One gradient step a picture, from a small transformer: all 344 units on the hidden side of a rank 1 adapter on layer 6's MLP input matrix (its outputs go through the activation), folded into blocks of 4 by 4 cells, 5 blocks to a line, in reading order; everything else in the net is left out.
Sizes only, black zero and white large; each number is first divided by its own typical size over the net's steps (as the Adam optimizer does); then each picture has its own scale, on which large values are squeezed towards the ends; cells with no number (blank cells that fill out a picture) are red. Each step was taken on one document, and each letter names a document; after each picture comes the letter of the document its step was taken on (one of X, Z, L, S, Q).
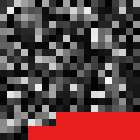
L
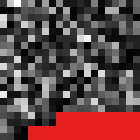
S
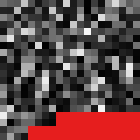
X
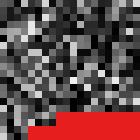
X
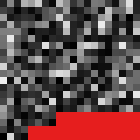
X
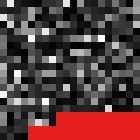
S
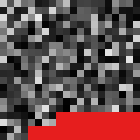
L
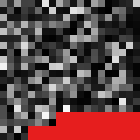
L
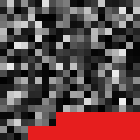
L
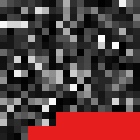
S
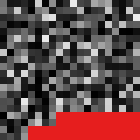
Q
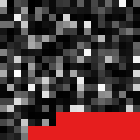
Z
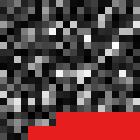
S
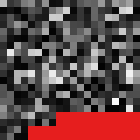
X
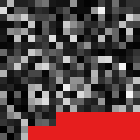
Q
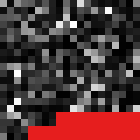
Z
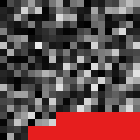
X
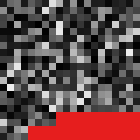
Q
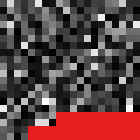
S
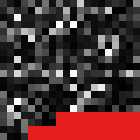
Z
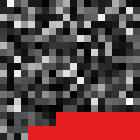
S
